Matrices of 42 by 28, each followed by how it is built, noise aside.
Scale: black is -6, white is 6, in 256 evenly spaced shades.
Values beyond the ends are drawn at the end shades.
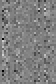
uneven columns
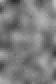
smooth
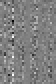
uneven columns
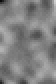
smooth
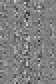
uneven columns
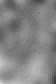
smooth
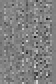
uneven columns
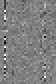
uneven columns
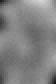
smooth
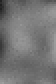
smooth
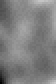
smooth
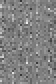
uneven columns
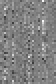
uneven columns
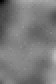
smooth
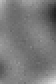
smooth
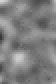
smooth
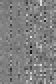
uneven columns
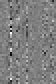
uneven columns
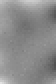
smooth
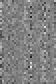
uneven columns
